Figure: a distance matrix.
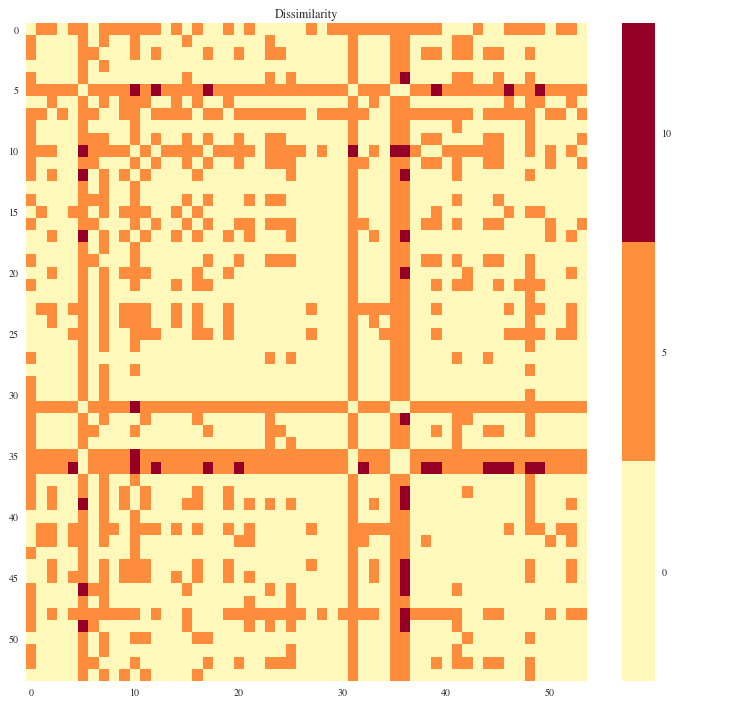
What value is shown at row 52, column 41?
5
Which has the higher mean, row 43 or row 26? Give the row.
26
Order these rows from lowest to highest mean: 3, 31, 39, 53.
3, 53, 39, 31
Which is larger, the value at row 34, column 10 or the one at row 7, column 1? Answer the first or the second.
the second
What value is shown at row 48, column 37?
5
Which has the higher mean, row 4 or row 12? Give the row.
12
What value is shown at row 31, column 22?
5
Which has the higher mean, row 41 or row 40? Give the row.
41
